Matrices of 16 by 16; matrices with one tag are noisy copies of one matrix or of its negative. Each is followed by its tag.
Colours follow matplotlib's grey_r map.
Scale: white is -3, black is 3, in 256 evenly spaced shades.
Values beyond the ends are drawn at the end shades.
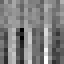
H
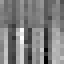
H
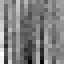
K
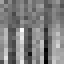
H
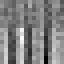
H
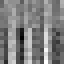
H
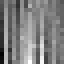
K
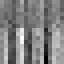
H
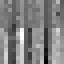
H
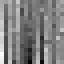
K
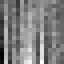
K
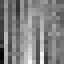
K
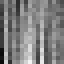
K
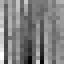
K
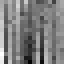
K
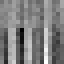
H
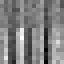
H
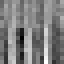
H
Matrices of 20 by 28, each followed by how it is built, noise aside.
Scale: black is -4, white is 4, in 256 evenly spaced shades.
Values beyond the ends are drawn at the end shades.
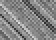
Toeplitz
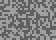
noise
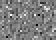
noise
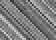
Toeplitz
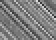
Toeplitz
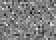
noise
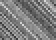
Toeplitz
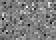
noise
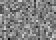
noise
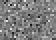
noise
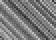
Toeplitz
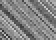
Toeplitz
